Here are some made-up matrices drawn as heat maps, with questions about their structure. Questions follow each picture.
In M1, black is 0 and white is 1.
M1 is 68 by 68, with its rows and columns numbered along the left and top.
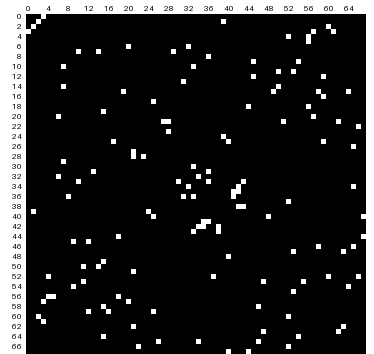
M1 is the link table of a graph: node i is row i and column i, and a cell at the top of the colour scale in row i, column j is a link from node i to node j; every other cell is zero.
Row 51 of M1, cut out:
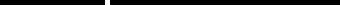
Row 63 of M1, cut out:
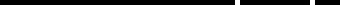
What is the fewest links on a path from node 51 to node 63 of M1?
3
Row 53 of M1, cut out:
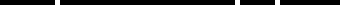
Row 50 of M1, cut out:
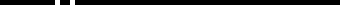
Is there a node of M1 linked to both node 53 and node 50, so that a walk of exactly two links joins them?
yes
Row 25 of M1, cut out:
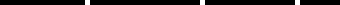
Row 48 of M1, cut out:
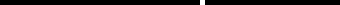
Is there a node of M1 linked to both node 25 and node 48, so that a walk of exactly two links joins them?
yes
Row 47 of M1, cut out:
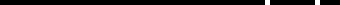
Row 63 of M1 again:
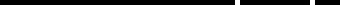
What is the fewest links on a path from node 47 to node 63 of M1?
1
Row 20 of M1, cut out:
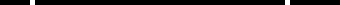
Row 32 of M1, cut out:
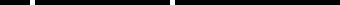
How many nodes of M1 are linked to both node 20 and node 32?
1
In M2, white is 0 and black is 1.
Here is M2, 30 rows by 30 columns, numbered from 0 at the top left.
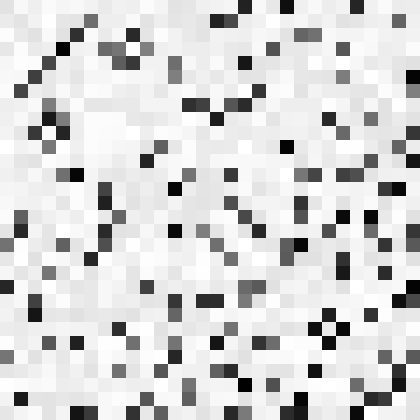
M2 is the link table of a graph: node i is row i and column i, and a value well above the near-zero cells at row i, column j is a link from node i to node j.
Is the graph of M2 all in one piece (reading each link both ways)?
yes
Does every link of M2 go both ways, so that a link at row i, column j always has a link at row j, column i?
yes
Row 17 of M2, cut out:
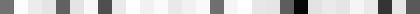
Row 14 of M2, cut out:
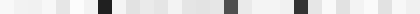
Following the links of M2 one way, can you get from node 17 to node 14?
yes
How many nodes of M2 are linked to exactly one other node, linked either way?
0
